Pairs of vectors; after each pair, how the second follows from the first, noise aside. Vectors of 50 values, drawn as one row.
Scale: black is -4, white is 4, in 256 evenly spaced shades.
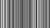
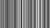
wrapped around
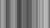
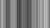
copied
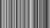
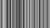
wrapped around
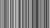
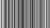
wrapped around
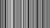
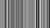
shuffled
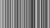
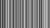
shuffled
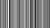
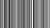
wrapped around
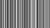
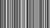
wrapped around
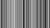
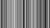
copied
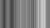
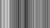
wrapped around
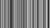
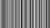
shuffled
